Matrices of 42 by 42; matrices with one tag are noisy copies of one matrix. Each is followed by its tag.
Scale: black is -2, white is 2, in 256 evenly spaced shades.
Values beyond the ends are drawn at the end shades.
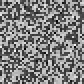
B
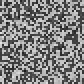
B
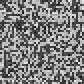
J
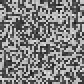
J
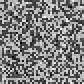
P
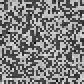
P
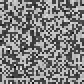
P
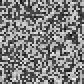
B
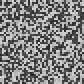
B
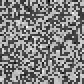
B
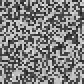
B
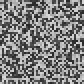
P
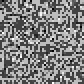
J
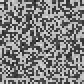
P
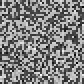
B
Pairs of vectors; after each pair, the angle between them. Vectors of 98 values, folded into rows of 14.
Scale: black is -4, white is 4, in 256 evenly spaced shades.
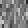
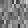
partly opposed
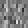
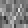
orthogonal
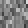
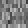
partly opposed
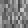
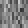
nearly opposite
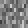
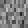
nearly opposite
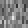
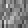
partly aligned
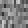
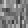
partly opposed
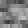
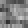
nearly parallel
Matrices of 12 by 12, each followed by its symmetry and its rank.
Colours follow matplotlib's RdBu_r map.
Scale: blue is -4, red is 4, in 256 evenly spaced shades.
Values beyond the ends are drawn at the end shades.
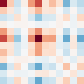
symmetric, rank two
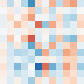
neither, rank two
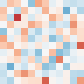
symmetric, full rank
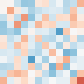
symmetric, full rank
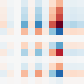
neither, rank one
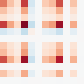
symmetric, rank one
